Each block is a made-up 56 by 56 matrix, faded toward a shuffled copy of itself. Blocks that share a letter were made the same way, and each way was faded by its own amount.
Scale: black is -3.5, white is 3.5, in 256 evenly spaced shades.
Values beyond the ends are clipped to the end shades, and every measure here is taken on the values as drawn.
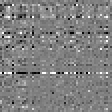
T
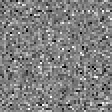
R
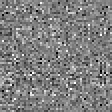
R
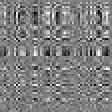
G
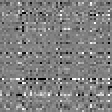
T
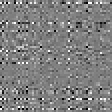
T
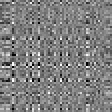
G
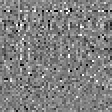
R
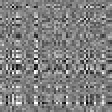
G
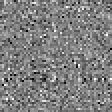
R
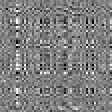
G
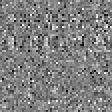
R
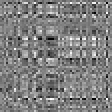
G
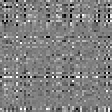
T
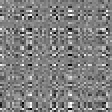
G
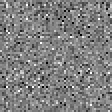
R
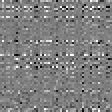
T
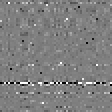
T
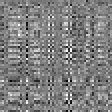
G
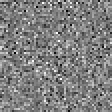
R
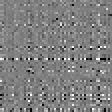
T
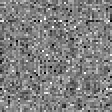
R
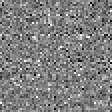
R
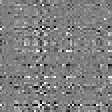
T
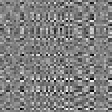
G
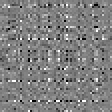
T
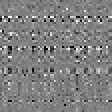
T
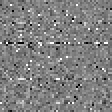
R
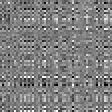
G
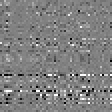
T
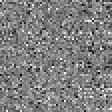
R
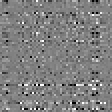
T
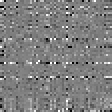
T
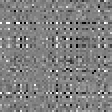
T
